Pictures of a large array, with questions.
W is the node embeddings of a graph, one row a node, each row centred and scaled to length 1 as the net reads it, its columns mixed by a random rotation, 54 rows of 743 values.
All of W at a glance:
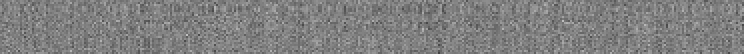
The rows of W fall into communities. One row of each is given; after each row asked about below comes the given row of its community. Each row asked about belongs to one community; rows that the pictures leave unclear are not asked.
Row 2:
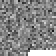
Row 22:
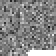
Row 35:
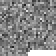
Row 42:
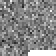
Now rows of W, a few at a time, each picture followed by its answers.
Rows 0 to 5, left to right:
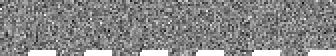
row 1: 2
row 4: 42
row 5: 42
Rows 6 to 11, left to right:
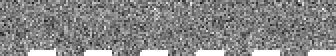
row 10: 35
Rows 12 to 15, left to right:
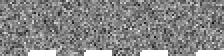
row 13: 42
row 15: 35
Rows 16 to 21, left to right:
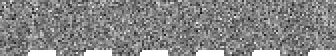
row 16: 42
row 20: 2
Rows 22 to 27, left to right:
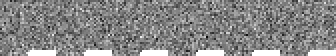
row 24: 35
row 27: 35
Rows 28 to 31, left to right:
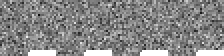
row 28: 42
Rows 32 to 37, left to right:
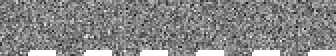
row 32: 2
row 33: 42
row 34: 42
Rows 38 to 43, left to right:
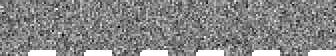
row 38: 2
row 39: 42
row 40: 2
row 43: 2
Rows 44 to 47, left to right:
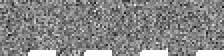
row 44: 2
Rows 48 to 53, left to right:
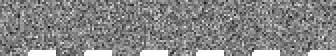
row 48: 22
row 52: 2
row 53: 35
